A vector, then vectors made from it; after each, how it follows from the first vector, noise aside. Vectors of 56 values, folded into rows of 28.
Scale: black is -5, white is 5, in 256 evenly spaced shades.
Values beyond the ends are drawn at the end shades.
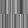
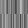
negated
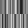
scaled up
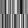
scaled up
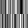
scaled up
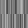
negated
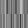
negated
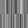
negated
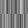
negated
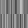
negated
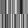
scaled up
